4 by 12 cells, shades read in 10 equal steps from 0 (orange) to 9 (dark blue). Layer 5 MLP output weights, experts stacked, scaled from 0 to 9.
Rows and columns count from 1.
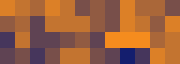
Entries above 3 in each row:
4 5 6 8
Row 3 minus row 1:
6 0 3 5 3 -1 2 -5 -1 -3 0 -3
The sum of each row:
35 36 41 57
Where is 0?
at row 3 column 8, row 3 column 9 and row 3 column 10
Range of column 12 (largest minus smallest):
4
